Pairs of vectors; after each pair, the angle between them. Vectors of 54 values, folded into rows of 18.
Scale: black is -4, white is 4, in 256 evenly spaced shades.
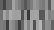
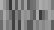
orthogonal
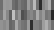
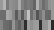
orthogonal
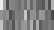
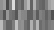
partly aligned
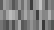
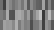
orthogonal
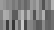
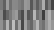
nearly opposite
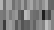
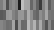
orthogonal
